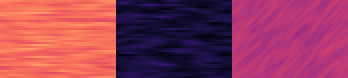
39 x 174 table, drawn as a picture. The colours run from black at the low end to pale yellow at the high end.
It is made of 1 by 3 panels. Panel 1,1: high, streaked across, faint in contrast. Panel 1,2: very low, streaked across, faint in contrast. Panel 1,3: middling, slanting up to the right, faint in contrast.
